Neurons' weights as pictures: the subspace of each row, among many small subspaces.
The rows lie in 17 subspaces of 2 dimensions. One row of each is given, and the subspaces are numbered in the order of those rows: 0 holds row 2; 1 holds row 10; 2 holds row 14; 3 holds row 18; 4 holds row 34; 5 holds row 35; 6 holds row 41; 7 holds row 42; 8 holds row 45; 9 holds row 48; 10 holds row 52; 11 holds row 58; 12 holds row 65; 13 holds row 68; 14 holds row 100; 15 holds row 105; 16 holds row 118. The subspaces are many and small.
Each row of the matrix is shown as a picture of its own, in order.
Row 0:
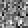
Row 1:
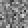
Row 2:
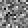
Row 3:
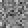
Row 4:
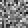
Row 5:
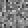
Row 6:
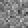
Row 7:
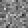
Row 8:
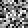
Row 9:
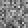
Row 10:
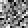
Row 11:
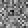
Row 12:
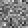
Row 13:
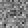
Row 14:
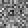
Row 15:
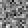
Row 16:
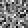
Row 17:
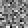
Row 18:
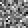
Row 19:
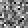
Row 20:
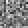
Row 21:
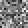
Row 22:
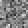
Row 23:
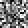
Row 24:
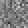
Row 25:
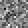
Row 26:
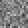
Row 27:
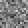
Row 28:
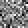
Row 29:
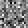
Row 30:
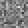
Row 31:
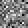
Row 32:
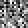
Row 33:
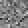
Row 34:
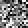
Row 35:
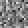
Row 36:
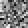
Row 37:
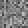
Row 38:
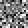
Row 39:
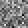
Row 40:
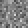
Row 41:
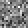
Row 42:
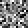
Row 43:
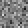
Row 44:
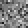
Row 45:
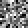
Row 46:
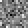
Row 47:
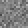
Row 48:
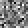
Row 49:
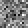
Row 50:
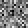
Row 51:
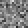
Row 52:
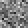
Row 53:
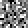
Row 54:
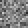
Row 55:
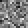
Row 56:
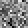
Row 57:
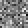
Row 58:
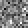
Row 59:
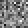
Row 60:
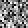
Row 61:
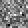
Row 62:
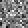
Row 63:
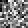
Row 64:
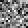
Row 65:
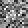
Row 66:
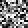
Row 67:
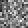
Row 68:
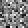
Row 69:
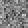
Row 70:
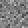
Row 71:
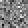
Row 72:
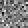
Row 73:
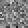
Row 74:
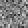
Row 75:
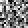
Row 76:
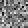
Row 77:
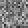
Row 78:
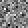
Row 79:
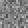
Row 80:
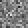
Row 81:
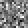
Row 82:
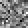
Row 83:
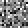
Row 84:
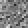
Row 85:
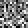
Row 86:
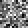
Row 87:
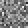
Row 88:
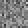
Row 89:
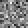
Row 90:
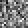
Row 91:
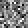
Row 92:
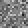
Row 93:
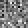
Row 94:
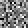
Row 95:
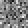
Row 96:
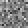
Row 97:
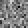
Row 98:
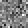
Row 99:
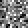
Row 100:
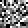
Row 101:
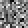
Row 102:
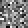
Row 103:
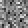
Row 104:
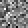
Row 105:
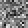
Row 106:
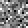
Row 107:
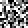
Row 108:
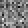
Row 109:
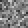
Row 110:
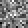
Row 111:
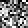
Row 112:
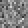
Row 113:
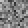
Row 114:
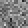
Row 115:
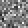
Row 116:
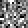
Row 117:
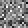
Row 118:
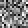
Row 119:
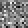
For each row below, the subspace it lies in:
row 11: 2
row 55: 10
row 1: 16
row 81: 7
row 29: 8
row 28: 16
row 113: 14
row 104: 0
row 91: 9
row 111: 10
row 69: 12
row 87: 14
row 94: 0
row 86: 4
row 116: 8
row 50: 2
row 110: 15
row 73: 13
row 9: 15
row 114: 10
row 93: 15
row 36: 1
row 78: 0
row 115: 0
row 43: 11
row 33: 14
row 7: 8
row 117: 12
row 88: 9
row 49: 12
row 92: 4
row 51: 7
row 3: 2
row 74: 16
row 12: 10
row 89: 10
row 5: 5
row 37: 9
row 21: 11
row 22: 8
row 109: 14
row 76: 14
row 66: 11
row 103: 6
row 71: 6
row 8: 12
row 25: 0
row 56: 10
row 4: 3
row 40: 6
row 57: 11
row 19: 9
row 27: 11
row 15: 15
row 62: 2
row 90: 5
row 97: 4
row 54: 14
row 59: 9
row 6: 3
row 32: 15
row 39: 8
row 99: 6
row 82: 3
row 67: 1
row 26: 6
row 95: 4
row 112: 9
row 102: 13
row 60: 0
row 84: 1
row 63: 1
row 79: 4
